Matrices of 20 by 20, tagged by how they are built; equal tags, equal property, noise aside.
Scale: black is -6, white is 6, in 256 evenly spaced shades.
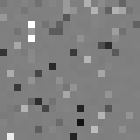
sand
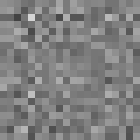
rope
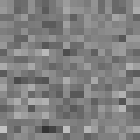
rope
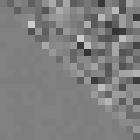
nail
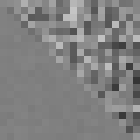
nail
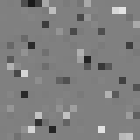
sand
